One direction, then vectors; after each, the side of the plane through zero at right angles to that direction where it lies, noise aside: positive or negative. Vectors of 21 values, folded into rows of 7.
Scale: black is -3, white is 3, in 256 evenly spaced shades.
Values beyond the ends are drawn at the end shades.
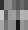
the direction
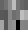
positive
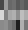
positive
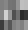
negative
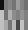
positive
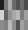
positive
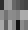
positive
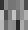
positive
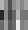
negative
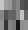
positive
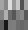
negative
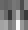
negative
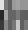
negative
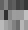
positive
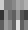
negative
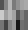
positive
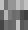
negative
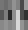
negative
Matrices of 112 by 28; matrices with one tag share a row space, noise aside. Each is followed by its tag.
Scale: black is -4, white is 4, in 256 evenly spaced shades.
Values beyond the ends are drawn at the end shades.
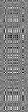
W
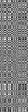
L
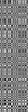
L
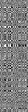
L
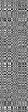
L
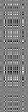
W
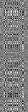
W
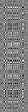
W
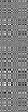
L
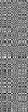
L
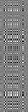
W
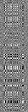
W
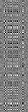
W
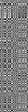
L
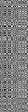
L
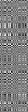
L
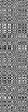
L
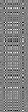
W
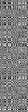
L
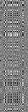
W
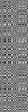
L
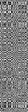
L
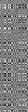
L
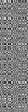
L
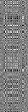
W
